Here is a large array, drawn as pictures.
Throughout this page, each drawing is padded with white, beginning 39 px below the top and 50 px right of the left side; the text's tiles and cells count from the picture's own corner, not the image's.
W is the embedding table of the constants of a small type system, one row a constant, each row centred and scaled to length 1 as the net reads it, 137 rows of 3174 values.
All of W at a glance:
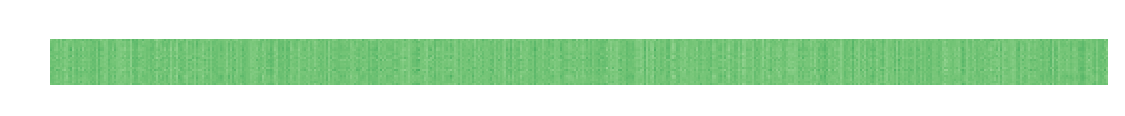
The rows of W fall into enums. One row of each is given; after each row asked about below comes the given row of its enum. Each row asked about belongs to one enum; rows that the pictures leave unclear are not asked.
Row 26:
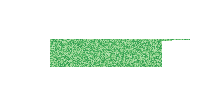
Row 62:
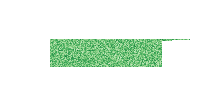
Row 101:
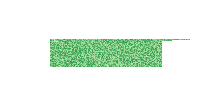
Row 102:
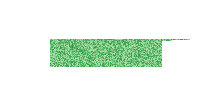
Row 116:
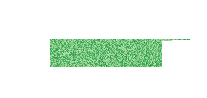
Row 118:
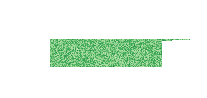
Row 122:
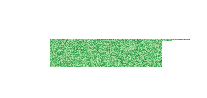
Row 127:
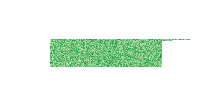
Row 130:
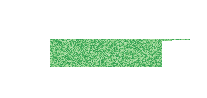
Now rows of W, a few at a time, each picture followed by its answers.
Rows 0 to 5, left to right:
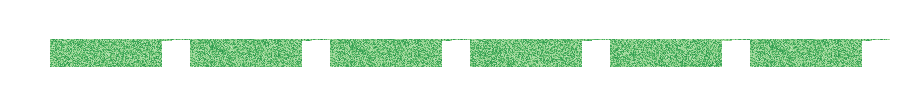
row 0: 26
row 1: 102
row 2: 102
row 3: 101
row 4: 116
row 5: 102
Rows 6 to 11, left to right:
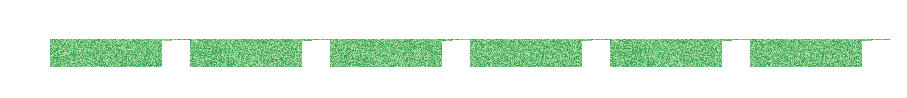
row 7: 101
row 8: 118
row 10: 101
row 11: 26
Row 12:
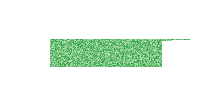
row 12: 26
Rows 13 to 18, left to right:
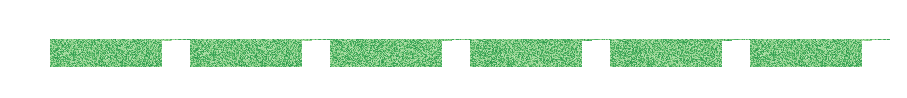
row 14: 116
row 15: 130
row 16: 101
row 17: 101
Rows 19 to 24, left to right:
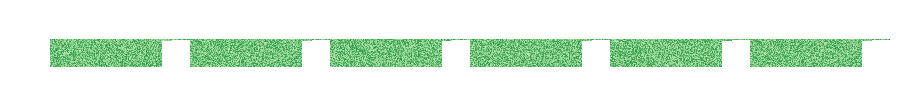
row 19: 116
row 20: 130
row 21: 102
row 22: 26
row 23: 101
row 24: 130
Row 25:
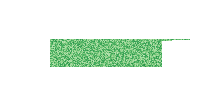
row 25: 26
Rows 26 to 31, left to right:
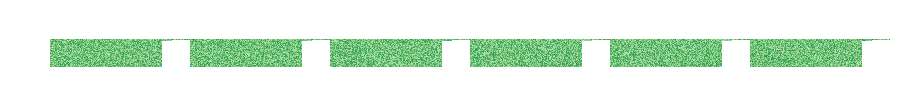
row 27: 26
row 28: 101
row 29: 116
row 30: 116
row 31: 62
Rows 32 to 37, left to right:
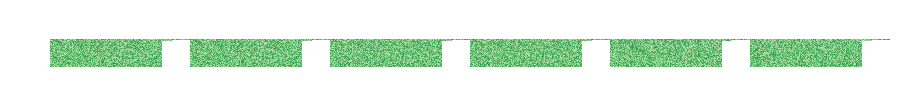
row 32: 130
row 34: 26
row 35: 26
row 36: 102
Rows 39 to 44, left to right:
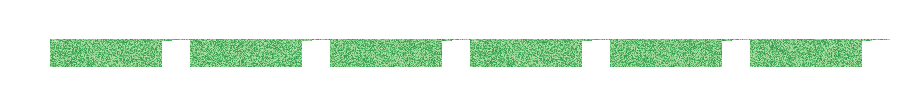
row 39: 101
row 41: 118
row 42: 101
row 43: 118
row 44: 102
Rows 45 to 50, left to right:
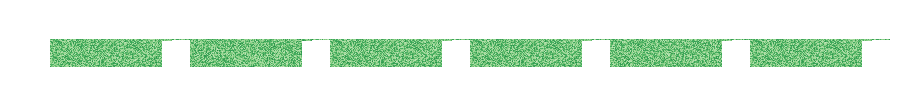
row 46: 118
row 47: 130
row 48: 130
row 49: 26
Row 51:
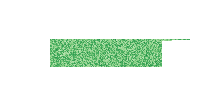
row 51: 116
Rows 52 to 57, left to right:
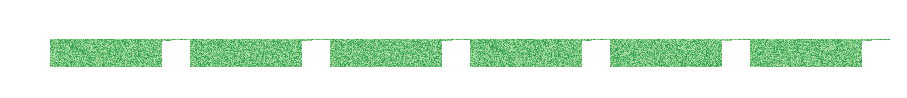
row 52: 102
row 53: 26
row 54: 26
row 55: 102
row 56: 116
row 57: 122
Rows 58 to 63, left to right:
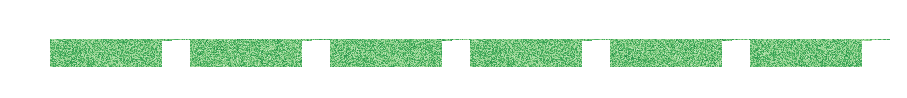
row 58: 101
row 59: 122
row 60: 118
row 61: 101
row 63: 116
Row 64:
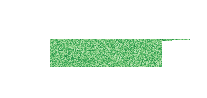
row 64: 62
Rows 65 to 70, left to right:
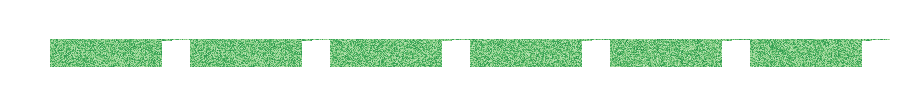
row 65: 118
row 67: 130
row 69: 122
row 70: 102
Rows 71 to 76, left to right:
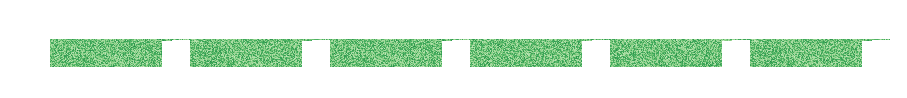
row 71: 118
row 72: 101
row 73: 118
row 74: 26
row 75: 116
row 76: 101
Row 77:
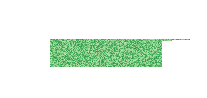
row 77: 130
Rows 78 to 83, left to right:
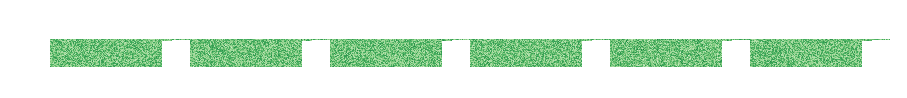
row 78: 130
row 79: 102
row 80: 118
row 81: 26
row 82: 122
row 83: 101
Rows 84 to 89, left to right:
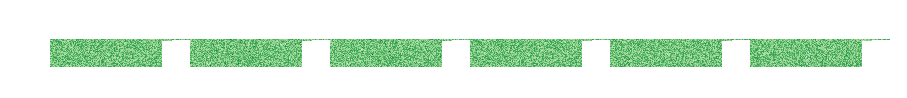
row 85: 127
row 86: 127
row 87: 130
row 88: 26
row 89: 116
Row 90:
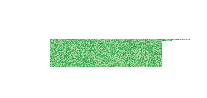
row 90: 118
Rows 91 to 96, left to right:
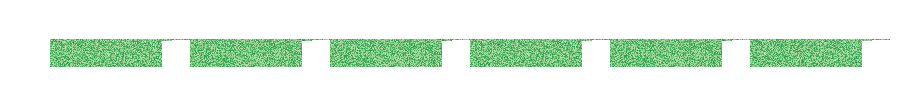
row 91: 26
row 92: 118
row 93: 118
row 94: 26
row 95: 118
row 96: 130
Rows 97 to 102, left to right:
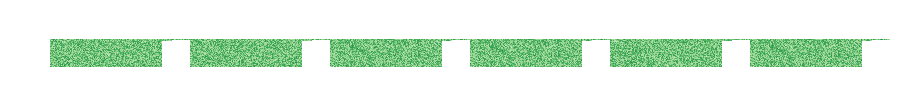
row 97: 26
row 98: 130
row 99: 102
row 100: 102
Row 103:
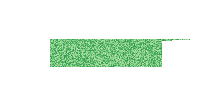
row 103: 118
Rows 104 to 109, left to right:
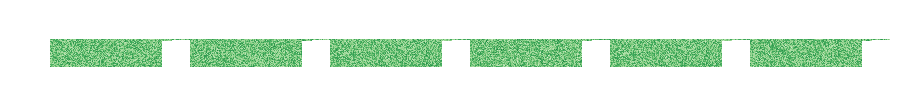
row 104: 130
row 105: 118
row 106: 116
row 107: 122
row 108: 116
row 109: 102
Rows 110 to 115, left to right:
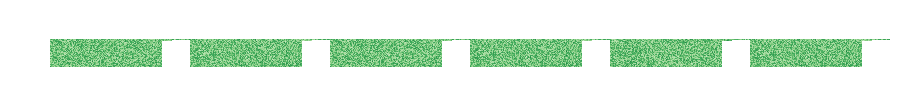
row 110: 130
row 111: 116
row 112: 130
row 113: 116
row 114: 101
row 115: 116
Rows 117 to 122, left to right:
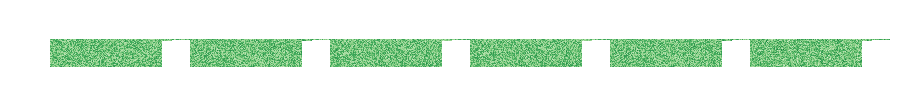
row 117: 130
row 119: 116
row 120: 116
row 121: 118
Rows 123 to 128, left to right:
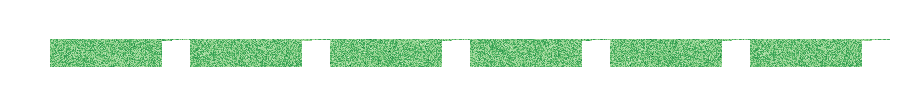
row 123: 118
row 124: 116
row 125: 127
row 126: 102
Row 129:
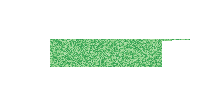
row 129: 130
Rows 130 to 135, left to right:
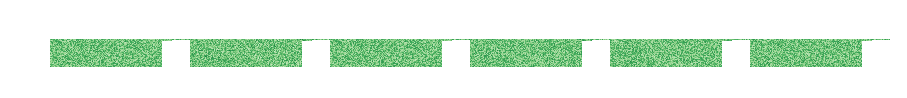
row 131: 62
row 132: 130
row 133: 118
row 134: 101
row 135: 26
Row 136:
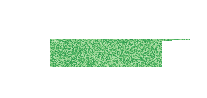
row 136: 101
